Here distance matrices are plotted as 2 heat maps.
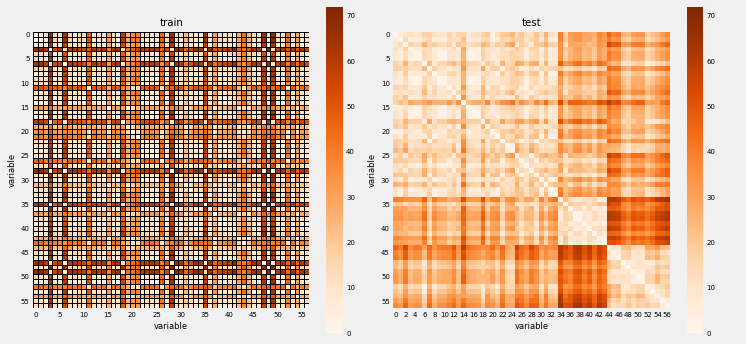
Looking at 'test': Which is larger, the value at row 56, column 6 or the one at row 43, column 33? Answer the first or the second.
the second
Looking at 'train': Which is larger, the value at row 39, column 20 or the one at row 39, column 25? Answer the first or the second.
the first
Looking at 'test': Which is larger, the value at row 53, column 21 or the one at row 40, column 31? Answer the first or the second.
the second
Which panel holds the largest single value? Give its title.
train
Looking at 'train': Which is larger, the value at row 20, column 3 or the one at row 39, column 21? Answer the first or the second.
the first
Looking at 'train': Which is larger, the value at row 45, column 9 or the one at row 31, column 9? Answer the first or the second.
the second
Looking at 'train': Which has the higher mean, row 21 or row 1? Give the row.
21
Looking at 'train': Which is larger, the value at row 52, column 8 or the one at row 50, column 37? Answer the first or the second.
the first
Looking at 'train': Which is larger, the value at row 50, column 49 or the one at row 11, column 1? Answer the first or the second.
the first
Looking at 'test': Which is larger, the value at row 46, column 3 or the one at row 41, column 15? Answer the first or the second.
the first
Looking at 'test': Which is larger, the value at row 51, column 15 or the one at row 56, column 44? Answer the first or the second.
the first
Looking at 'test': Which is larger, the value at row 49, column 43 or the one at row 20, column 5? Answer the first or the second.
the first
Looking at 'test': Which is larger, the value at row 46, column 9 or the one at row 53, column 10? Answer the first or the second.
the first
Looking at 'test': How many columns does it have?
57
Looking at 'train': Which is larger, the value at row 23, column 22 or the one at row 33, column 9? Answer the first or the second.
the second
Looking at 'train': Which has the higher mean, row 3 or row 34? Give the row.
3
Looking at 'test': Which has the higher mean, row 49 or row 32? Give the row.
49
